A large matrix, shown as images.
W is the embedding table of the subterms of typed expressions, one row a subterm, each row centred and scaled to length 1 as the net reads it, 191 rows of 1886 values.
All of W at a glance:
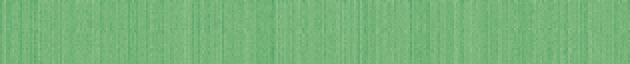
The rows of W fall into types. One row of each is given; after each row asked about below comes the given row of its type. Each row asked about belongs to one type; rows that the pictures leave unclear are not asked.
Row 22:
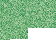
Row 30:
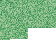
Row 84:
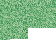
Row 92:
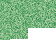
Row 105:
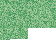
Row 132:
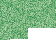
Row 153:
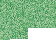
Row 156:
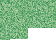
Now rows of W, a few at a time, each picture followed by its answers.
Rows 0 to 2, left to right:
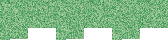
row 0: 156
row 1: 92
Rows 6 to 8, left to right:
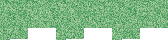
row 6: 105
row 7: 156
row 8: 132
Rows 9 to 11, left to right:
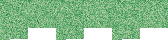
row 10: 105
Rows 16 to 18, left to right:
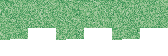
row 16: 30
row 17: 132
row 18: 30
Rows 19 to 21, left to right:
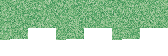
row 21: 30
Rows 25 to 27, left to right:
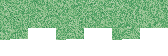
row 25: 92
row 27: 105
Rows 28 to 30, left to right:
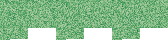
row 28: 105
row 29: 30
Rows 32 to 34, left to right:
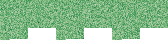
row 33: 153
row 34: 153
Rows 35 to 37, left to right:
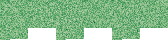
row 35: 156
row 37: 30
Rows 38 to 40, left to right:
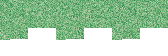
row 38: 22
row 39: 153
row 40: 132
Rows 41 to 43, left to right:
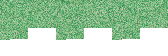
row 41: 22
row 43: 132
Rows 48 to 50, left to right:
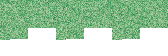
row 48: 156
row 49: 132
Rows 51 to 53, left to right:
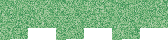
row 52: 156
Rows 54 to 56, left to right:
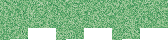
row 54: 105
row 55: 22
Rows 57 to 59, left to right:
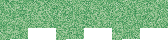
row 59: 92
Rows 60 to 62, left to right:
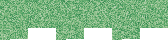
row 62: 153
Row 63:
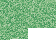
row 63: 30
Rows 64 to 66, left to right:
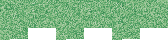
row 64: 153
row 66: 30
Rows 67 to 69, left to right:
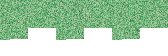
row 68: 105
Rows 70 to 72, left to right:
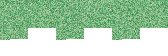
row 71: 30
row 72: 84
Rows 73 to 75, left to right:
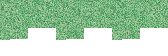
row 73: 92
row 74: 132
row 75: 22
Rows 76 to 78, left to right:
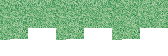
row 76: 84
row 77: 84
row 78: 22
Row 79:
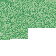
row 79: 30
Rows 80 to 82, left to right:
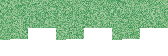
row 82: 30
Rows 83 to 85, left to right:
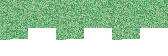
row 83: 132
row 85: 84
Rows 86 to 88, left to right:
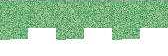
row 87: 156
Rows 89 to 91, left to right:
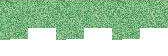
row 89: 30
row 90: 22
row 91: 30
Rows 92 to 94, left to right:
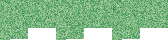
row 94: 22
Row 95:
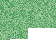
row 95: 22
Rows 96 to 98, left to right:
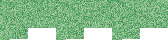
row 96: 153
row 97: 132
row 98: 30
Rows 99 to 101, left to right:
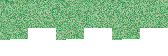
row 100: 22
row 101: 30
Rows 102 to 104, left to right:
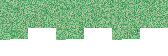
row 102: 132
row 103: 153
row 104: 153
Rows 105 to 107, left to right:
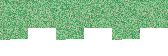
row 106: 153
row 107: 132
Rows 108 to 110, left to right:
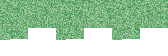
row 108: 132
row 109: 105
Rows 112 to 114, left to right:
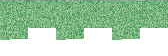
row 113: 153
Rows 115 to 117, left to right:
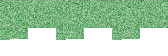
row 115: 30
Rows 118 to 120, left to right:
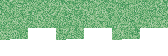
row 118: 22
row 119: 105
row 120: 153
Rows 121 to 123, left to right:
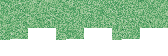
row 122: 132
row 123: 153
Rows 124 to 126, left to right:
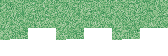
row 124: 153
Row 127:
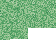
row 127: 132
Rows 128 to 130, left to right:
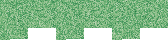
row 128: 105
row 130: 92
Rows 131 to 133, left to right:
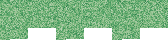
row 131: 156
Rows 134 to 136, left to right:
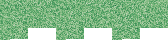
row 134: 84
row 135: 153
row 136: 30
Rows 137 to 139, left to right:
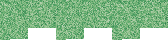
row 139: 156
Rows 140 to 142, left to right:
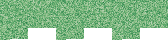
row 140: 84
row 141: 156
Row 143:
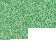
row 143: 92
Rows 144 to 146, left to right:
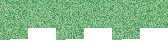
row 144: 105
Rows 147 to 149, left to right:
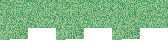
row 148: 153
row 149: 153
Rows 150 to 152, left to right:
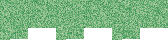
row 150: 92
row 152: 132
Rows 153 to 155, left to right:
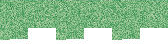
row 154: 92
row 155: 22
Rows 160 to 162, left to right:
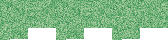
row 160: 132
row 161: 132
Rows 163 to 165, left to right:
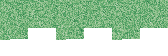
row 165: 92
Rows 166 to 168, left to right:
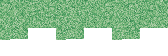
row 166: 156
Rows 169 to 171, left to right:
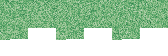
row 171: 105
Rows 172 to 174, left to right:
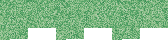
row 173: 22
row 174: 105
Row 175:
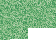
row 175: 84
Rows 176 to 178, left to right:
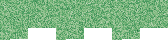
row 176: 92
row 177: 153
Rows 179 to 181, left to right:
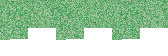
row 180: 22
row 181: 105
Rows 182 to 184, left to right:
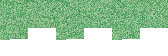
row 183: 30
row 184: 22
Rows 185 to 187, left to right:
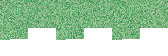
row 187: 30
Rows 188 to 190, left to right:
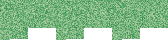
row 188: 153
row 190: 22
